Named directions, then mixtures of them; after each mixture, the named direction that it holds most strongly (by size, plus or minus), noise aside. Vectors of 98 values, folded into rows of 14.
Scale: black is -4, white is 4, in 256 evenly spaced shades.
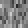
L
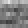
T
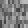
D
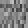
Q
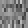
Q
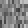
D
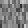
D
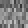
Q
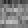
T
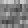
T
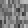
D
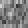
L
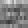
T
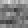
T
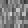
D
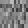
Q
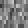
L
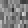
D
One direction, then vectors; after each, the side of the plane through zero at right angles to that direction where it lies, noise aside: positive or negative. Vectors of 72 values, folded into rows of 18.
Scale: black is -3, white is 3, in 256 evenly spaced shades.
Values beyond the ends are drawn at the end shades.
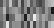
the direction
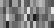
negative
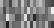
negative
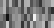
positive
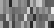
negative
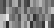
negative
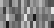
negative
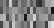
positive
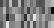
positive
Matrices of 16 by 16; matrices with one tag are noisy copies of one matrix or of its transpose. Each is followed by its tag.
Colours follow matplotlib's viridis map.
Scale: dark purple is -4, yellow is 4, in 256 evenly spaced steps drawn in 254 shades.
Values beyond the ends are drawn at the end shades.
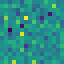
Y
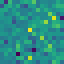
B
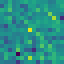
B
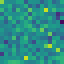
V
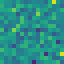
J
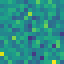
J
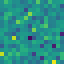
J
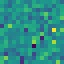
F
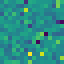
F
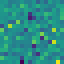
F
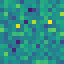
Y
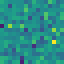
F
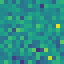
V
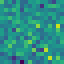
V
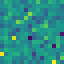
J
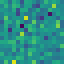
Y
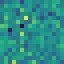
Y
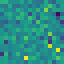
V
